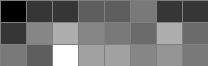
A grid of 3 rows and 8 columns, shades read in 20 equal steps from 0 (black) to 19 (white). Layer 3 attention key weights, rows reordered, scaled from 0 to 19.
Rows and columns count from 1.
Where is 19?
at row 3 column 3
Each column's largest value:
9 10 19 12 12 10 13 9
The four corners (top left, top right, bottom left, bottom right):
0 4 9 9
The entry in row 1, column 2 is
4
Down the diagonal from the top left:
0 10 19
